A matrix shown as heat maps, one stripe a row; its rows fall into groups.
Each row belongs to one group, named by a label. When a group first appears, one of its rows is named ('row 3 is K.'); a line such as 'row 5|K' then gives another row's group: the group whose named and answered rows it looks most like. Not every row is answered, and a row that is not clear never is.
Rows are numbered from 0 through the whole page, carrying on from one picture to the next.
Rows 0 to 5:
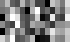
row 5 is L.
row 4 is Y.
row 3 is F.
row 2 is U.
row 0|L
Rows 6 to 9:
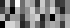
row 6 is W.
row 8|F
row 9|U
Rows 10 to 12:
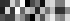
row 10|Y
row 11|W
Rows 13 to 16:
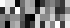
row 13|L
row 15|Y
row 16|Y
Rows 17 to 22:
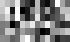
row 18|F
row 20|W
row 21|L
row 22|W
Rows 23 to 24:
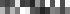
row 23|Y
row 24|L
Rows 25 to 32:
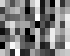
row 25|F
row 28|L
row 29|Y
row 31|U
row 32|F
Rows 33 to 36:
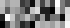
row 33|F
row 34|F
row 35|L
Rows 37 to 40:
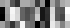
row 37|L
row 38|U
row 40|L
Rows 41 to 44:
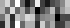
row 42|L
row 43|W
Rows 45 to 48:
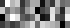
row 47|U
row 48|W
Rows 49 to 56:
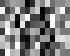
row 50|F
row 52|L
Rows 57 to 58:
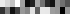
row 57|F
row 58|W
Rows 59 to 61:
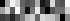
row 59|U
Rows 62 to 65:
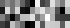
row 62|Y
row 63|U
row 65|Y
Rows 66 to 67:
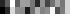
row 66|L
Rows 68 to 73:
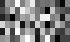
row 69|L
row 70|W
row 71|F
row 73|W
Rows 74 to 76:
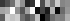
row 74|Y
